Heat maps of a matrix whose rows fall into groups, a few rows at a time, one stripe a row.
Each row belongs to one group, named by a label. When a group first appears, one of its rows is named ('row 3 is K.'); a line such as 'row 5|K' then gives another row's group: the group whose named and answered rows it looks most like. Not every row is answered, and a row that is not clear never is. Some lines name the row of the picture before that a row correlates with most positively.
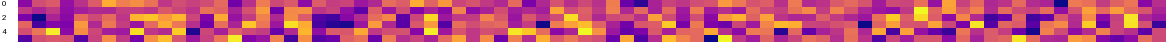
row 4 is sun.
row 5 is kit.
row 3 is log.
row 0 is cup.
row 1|log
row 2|log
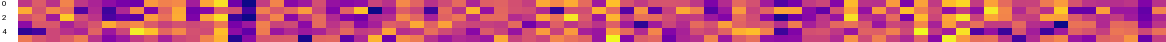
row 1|sun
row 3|cup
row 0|kit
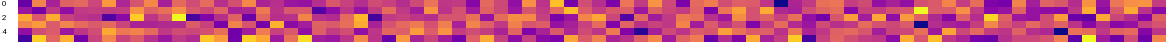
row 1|log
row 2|sun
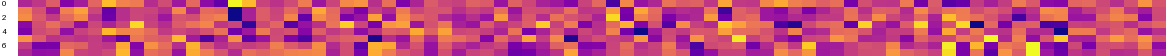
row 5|sun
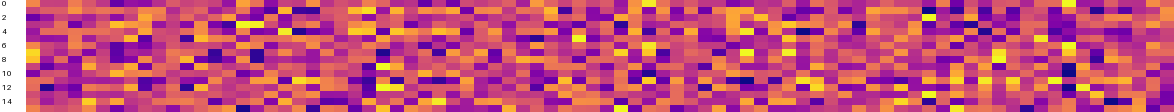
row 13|log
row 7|sun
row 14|log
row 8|sun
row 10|cup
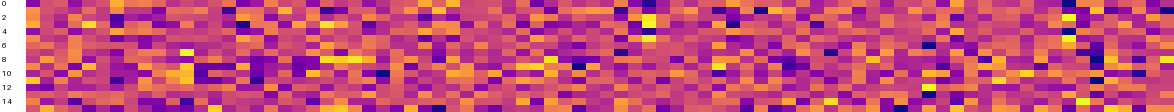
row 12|log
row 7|sun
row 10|kit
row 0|cup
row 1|log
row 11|sun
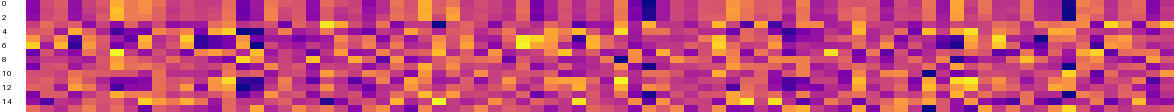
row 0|cup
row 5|sun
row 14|log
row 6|sun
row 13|cup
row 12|kit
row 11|kit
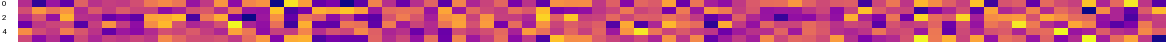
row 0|log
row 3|kit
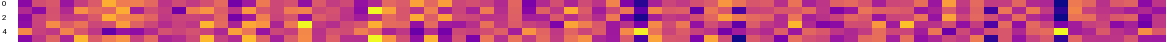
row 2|cup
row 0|cup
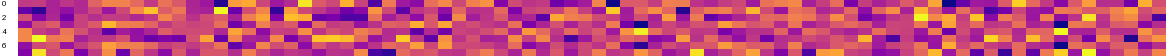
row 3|cup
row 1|log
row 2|log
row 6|cup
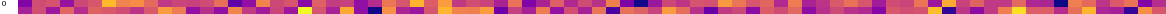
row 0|cup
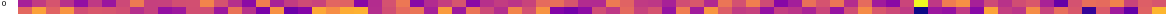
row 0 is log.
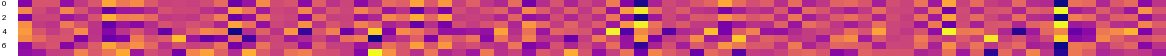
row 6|cup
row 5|sun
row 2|cup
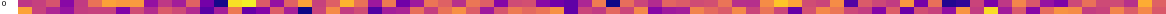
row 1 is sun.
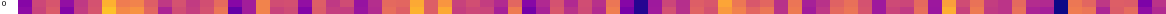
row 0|cup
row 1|cup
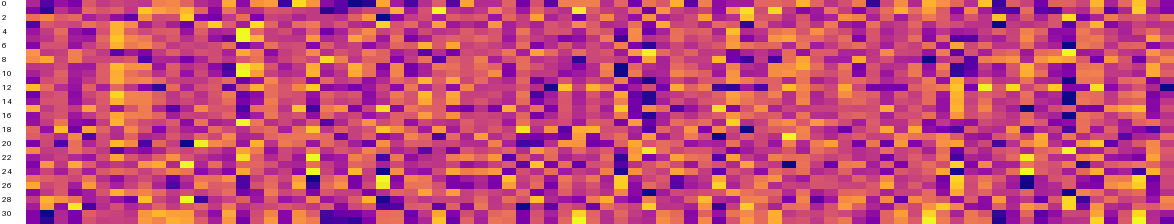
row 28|sun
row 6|cup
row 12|log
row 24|kit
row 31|log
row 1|log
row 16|cup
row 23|sun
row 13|cup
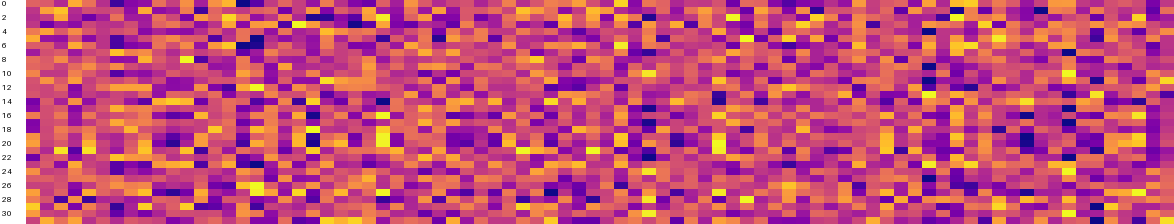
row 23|kit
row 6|kit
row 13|log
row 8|sun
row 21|sun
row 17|cup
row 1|sun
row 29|sun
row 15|cup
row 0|kit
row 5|sun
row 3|log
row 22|cup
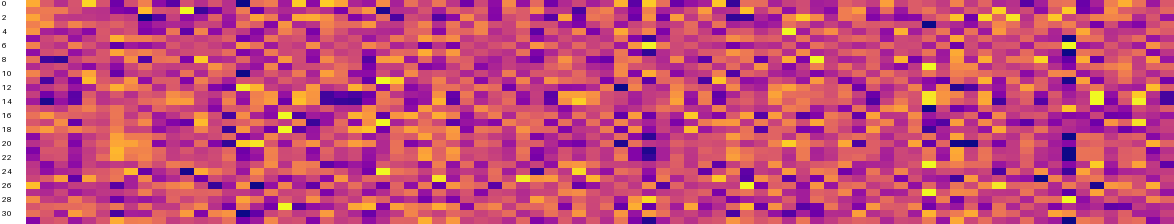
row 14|log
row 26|sun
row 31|cup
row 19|cup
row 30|kit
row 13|log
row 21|cup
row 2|log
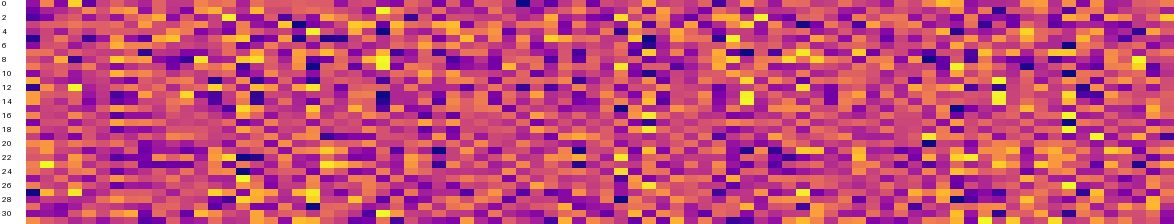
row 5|kit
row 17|cup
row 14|sun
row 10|cup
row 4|kit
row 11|sun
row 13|sun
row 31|log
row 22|kit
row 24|kit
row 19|log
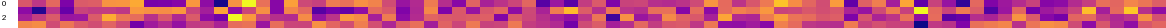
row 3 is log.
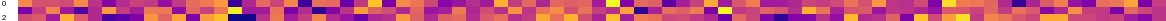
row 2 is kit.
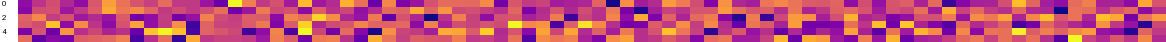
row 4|kit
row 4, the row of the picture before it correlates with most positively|2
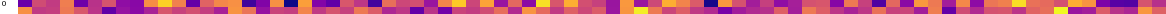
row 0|kit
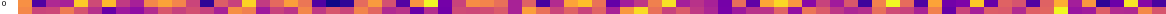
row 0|log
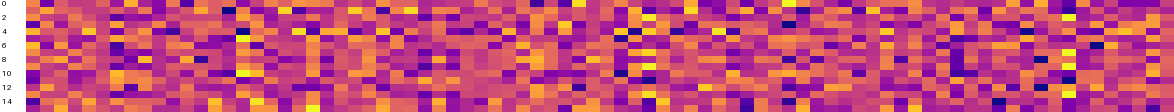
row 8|sun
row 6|sun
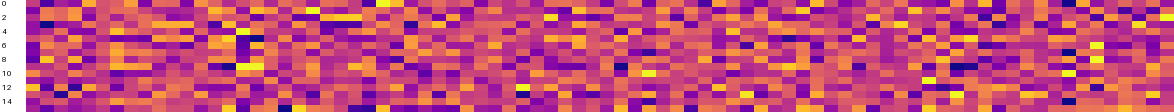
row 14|cup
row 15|log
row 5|kit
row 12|sun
